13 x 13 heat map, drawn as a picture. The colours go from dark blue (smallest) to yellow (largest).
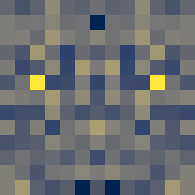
There is no seam. It is mirror symmetric from left to right. No single row or column stands out from its neighbours. There is no overall slope.
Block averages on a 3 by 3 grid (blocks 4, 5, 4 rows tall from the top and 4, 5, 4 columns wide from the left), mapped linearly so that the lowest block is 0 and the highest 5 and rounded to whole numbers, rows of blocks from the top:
505
323
202
